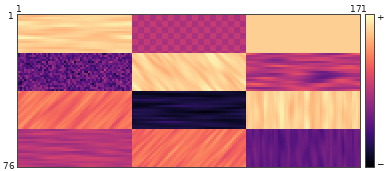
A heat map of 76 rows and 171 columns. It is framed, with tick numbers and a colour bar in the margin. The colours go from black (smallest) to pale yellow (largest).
The table splits into 4 rows of 3 panels. Panel 1,1: very high, streaked across, faint in contrast. Panel 1,2: middling, checkered, faint in contrast. Panel 1,3: very high, flat. Panel 2,1: low, fine-grained. Panel 2,2: very high, slanting down to the right, faint in contrast. Panel 2,3: middling, streaked across. Panel 3,1: high, slanting up to the right, faint in contrast. Panel 3,2: very low, streaked across, faint in contrast. Panel 3,3: very high, streaked downward, faint in contrast. Panel 4,1: middling, streaked across, faint in contrast. Panel 4,2: high, slanting up to the right, faint in contrast. Panel 4,3: low, streaked downward, faint in contrast.
